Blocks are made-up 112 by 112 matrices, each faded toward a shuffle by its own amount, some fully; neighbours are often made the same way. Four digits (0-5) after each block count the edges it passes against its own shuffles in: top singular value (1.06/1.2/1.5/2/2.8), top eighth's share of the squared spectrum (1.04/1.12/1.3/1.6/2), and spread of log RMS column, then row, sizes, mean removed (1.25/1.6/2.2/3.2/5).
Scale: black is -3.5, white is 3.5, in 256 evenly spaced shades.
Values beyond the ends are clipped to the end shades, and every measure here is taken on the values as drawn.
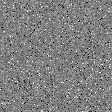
0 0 0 0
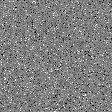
0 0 0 0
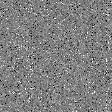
1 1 1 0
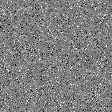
0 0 0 0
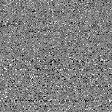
3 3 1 3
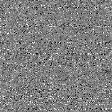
3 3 1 3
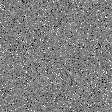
1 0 1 0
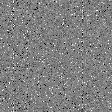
2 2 1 0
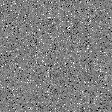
2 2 1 0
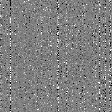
4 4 3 0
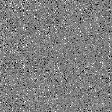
3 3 2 1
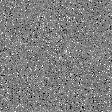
2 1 1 0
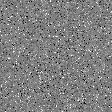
1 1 0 0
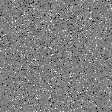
2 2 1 0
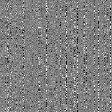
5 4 4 1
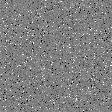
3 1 1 0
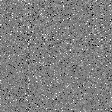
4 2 1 1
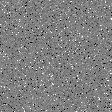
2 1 0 0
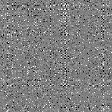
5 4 3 2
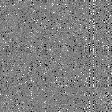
4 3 2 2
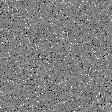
1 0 0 0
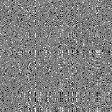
4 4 3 2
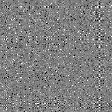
4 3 2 2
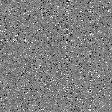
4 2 2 1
